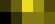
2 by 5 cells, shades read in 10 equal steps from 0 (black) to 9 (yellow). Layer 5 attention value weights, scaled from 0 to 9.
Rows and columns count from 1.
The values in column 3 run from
5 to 9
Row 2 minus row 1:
-2 -2 -4 -1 1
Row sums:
24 16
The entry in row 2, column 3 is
5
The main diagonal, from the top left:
2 2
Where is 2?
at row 1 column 1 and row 2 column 2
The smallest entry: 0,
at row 2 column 1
